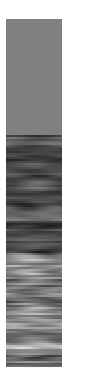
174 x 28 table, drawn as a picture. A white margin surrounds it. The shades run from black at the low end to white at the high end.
It is made of 3 by 1 panels. Panel 1,1: middling, flat. Panel 2,1: low, streaked across. Panel 3,1: middling, streaked across, strong in contrast.
